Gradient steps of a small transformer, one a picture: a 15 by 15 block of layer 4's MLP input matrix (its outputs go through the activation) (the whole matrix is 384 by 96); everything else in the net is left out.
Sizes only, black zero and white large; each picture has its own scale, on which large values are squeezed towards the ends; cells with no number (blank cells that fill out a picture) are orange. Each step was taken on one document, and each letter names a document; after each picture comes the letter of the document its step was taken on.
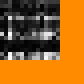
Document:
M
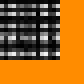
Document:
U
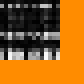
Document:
M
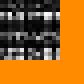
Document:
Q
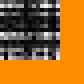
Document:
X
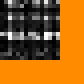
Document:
M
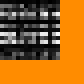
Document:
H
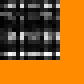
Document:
U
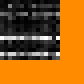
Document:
X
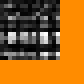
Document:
U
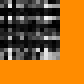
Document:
M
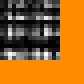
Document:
M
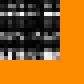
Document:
Q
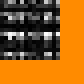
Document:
U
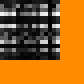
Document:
H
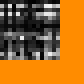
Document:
Q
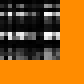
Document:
Q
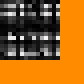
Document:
X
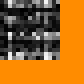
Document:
M
